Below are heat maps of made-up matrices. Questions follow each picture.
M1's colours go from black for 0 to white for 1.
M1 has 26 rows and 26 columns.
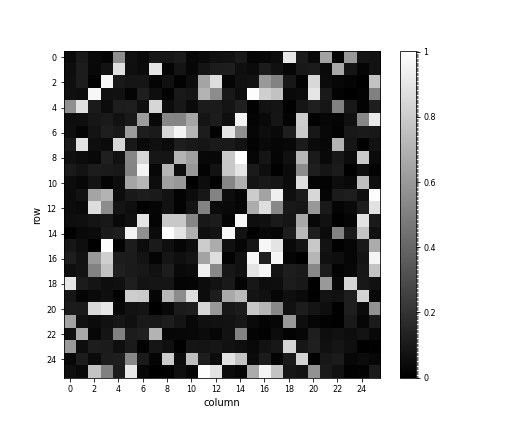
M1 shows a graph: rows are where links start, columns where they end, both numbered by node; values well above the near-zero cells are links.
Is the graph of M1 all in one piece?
yes
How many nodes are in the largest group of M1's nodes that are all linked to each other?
8
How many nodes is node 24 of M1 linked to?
6
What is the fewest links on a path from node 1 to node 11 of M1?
5
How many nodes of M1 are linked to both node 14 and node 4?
1
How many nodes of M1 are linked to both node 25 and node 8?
1
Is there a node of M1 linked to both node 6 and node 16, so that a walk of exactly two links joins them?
no
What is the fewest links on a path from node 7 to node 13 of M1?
3
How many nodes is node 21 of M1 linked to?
2
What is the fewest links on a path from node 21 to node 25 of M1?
6
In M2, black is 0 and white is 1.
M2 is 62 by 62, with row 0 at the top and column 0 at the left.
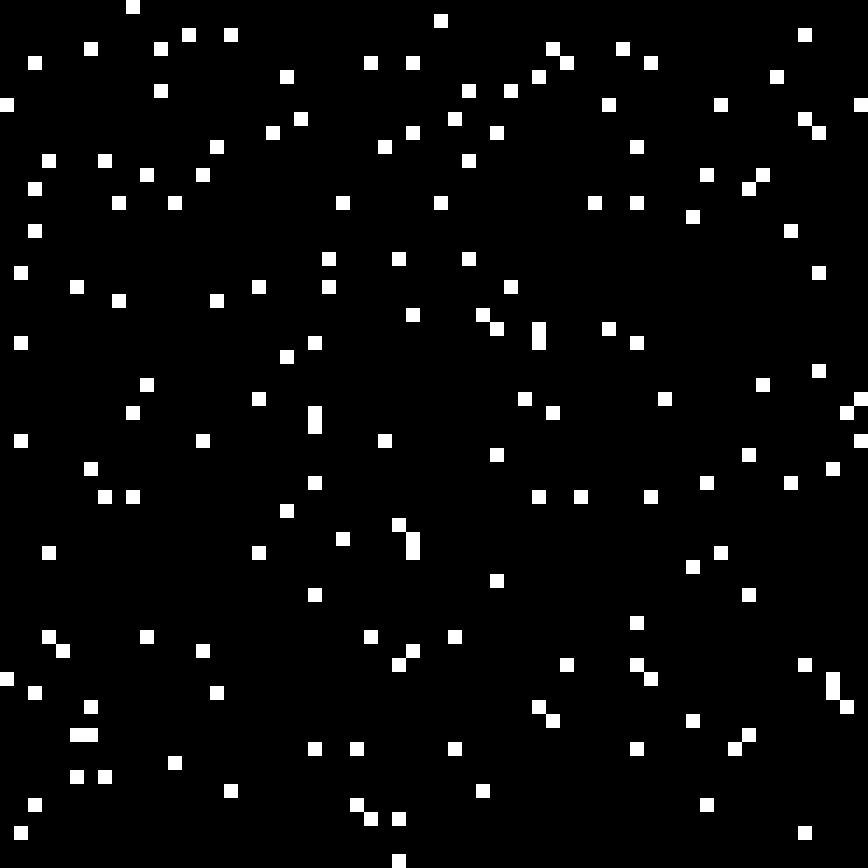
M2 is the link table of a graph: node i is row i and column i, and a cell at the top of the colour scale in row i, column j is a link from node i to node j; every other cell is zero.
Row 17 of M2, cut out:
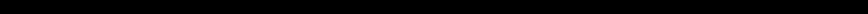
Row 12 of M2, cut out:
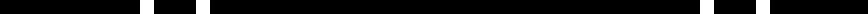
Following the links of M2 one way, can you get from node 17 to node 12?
no
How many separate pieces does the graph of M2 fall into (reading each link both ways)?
2
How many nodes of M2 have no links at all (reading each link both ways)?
1
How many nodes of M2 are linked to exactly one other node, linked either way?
3
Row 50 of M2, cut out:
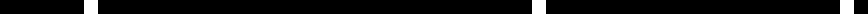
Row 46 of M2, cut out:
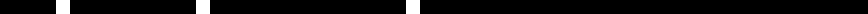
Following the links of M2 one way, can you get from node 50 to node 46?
yes
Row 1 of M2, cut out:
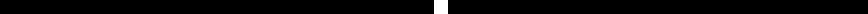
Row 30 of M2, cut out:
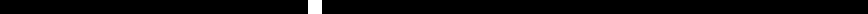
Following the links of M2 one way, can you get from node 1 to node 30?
no
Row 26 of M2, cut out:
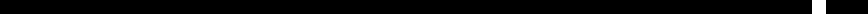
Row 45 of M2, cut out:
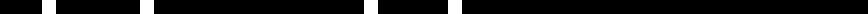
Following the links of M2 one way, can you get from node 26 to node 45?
yes
